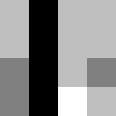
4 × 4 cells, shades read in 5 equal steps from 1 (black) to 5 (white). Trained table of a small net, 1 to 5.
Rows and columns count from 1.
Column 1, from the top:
4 4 3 3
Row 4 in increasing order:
1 3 4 5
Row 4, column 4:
4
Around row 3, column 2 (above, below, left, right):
1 1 3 4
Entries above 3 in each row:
3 3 1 2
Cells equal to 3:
3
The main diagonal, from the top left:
4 1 4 4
